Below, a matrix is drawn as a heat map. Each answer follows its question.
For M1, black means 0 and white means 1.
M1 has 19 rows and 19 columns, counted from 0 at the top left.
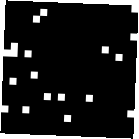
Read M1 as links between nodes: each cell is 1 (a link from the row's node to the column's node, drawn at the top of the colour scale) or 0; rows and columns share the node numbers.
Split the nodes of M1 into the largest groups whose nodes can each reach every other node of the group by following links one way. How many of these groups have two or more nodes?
0
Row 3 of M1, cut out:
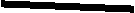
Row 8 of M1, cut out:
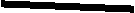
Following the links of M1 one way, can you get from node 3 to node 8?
no
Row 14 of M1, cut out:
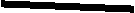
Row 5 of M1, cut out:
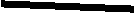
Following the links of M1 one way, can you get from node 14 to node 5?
no
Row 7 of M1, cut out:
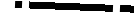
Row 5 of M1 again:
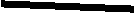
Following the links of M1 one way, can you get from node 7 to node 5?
yes
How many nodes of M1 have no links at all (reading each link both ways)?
1
